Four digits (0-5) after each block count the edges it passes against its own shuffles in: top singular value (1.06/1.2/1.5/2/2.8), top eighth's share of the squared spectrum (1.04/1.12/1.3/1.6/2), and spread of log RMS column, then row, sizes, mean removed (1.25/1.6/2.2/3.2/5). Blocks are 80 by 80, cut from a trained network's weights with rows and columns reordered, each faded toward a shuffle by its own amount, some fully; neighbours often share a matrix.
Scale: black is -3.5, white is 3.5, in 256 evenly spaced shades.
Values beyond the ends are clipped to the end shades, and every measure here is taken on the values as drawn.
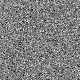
1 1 0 0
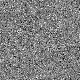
0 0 0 0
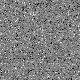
0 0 0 0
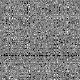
3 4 3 2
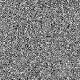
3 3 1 2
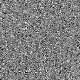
3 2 1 0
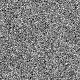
0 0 0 0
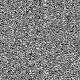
3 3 1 1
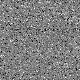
1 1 0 0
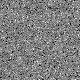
0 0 0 0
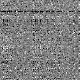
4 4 3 2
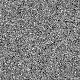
0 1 0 0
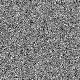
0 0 0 0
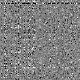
3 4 3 2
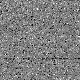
2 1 0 1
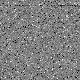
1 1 0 0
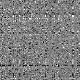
3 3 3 2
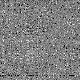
3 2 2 1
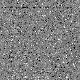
2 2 1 0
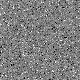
1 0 0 0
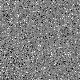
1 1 0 0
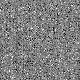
2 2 0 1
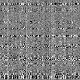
4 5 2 4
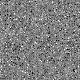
1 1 0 1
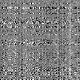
4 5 2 4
